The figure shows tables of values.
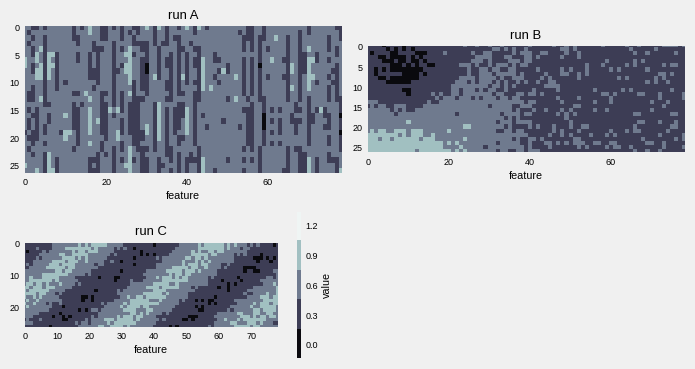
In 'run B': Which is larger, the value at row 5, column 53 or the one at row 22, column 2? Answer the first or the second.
the second
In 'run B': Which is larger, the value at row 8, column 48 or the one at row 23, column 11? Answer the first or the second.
the second
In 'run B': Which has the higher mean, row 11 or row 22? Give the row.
22
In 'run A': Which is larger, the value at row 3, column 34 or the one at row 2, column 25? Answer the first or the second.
the second
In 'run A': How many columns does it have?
79
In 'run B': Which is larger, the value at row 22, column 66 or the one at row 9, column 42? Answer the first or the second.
the second
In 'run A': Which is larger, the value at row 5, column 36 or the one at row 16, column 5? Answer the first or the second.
the second
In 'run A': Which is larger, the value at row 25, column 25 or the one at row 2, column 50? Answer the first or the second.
the first
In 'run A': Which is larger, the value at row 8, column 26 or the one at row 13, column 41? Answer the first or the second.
the first
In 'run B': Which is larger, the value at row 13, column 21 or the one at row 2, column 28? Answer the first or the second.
the first
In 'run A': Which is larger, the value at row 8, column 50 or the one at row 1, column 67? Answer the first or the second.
the second
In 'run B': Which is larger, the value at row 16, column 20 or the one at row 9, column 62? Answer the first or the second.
the first
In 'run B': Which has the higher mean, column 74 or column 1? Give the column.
1
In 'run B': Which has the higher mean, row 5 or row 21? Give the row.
21
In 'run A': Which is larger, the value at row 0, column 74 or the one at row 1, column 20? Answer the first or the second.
the first
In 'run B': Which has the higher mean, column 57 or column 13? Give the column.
13
